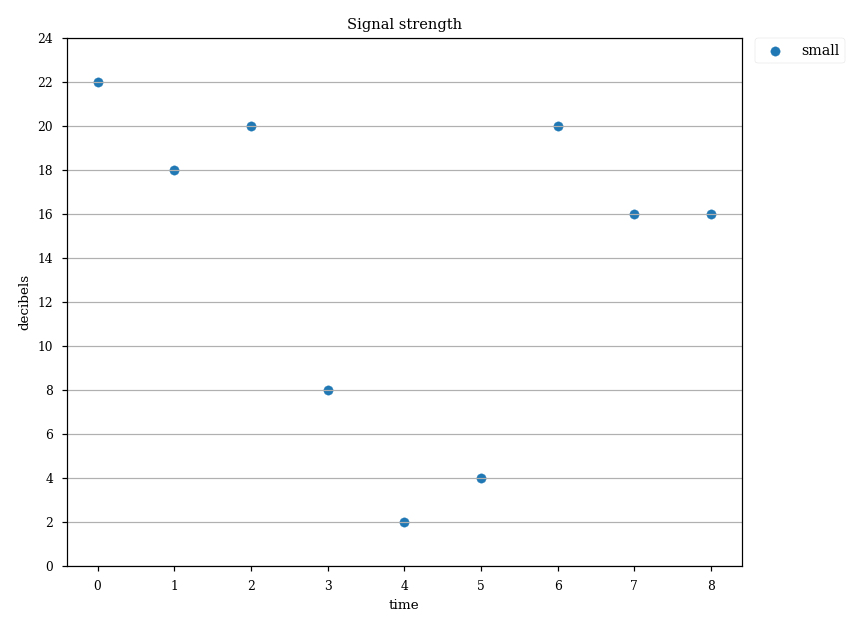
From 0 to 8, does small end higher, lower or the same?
lower
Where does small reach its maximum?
0
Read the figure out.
Title: Signal strength
x-axis: time, ticks 0 1 2 3 4 5 6 7 8
y-axis: decibels, ticks 0 2 4 6 8 10 12 14 16 18 20 22 24
Legend: small
Values:
small: 22 18 20 8 2 4 20 16 16
